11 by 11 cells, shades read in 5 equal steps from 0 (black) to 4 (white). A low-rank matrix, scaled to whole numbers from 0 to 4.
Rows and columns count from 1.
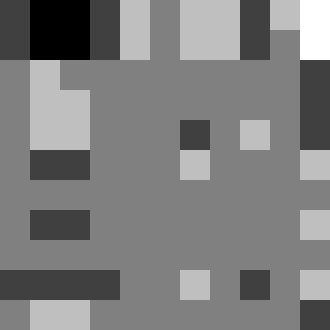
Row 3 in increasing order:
1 2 2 2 2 2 2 2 2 2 3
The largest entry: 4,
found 2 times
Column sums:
19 19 18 19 24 22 25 24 20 23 25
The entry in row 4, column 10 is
2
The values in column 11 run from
1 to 4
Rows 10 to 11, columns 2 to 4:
1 1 1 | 3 3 2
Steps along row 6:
down same up same same up down same same up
